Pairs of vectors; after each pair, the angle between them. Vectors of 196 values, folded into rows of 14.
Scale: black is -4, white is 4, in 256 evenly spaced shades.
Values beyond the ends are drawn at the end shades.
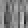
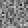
orthogonal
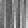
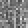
partly aligned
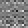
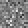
partly opposed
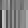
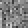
partly opposed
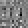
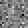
orthogonal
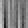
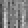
nearly opposite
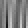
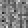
partly opposed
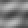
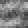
nearly parallel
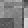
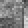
nearly parallel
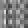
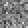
partly opposed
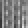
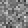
orthogonal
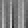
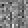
partly opposed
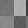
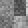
nearly opposite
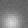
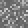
orthogonal
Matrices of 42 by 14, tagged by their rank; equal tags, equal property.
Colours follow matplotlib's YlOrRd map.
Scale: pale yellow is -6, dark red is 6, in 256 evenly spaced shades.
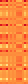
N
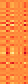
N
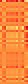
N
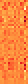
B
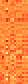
B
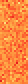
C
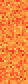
C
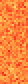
C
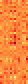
B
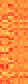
B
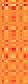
N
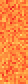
C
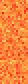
C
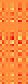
N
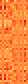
B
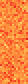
C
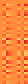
N
